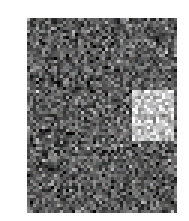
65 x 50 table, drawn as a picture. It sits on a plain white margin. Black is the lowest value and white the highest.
Average level on the scale: 40%. Odd patch: higher, in the middle right. Stripes: none. Ninth with the highest average: middle right.
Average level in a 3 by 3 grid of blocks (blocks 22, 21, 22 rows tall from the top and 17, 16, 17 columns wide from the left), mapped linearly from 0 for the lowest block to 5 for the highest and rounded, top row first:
0 0 0 / 0 0 5 / 0 0 0
